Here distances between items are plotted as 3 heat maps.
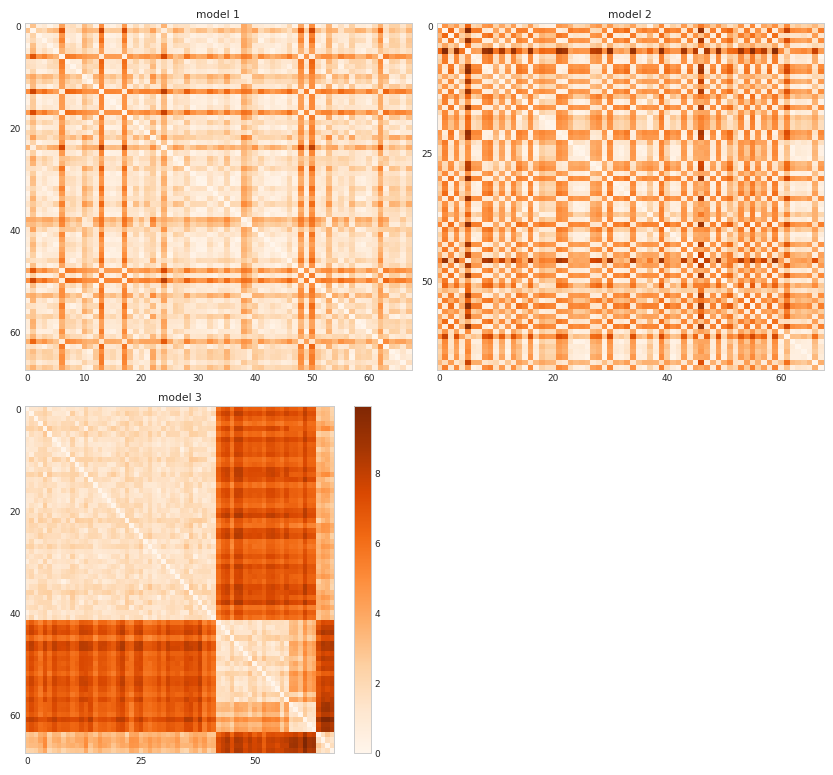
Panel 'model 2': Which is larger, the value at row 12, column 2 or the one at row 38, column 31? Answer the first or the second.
the first
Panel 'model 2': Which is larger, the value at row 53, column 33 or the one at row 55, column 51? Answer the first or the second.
the second
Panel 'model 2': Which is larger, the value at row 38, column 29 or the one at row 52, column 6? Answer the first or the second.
the second
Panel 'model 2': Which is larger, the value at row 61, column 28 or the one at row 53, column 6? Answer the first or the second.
the first
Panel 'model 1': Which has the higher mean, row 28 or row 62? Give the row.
62
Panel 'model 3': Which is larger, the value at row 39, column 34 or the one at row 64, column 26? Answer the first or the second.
the second
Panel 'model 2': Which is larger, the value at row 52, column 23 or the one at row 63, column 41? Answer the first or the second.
the first
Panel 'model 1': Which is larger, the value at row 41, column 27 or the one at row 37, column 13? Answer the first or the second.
the second
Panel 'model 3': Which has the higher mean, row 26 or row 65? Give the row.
65
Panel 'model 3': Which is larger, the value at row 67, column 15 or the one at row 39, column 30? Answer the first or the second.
the first
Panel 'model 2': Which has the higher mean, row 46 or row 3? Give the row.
46
